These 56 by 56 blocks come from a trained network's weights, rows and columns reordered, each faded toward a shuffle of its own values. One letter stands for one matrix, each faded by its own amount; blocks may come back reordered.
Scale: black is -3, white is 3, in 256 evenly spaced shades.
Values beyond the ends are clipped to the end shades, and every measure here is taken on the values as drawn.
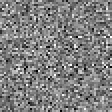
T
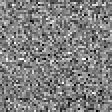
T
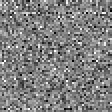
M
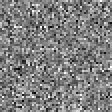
T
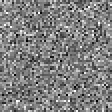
T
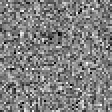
T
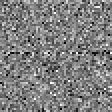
M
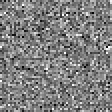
T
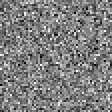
T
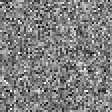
T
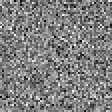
T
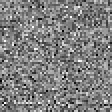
T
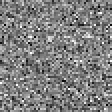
T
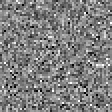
M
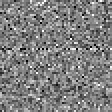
M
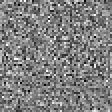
T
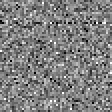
M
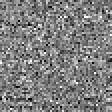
M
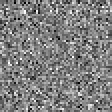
T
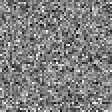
T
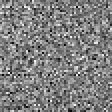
T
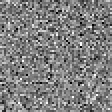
T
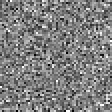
T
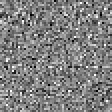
M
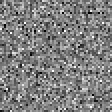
M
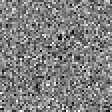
T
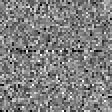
M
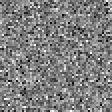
M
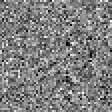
T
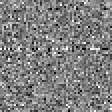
M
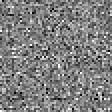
M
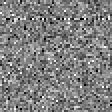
M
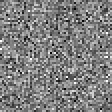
T
